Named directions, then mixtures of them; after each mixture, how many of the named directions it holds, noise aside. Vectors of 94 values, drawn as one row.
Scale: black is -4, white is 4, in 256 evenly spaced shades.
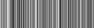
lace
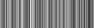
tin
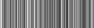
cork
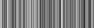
three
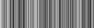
two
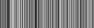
one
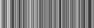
three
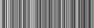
three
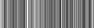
two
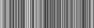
three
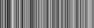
two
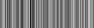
one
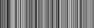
one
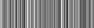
one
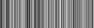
three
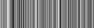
one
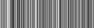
one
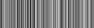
three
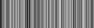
three
